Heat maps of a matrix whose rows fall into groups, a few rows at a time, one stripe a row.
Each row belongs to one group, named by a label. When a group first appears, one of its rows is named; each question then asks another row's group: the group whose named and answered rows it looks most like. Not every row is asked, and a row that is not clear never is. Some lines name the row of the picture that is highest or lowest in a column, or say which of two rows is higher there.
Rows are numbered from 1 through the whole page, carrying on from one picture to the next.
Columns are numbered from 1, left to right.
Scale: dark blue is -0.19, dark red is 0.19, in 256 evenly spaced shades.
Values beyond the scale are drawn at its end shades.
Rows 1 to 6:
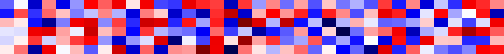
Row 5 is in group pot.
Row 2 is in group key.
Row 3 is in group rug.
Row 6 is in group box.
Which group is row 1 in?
box
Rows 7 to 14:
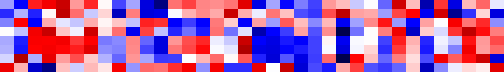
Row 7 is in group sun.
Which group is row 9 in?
key
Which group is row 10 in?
key
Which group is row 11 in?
sun
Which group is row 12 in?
sun
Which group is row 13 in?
sun
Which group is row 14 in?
rug
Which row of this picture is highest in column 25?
8
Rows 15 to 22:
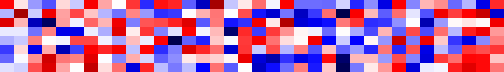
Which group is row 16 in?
sun
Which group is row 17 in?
rug
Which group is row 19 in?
pot
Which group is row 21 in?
sun
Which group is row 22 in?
key
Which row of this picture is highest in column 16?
15
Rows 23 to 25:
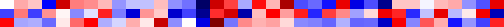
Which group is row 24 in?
key
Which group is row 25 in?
pot
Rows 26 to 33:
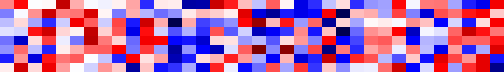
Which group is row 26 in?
pot
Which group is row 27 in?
sun
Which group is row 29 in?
key
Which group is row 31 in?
rug
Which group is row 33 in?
key
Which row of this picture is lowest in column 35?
26
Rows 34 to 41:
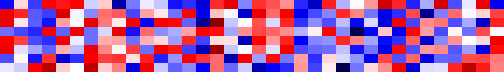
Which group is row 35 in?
rug
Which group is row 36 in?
pot
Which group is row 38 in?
rug
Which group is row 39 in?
pot
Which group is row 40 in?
box
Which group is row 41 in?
key
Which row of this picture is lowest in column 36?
34
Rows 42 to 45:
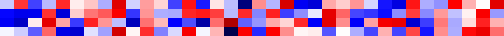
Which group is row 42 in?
rug
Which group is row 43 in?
box
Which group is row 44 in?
key
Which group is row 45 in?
box
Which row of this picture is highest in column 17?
44
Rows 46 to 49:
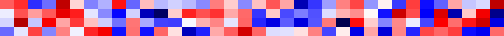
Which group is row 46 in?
rug
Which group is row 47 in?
sun
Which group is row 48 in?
sun
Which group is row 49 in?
pot
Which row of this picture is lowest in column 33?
47
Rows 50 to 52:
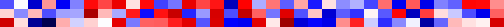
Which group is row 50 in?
box
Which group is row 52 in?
rug
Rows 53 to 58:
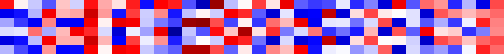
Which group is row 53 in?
pot
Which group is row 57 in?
sun
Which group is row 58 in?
box
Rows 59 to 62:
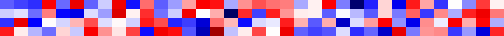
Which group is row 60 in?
box
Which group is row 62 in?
pot
